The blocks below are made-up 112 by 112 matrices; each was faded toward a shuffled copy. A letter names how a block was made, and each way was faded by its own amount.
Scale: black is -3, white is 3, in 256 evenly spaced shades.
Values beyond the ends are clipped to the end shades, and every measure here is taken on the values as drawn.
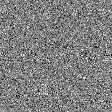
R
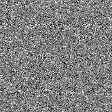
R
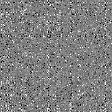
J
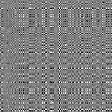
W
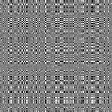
W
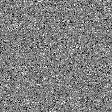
R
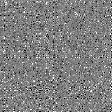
J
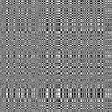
W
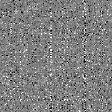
J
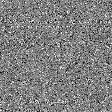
R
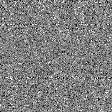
R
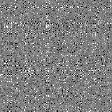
J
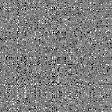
J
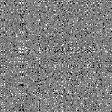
J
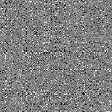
J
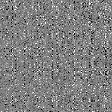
J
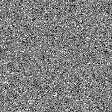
R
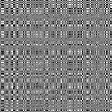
W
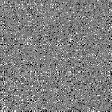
J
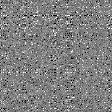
J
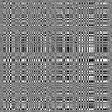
W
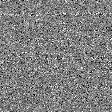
R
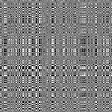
W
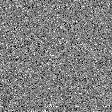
R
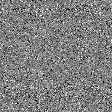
R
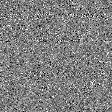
R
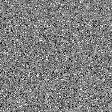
R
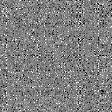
J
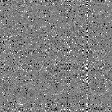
J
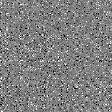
J
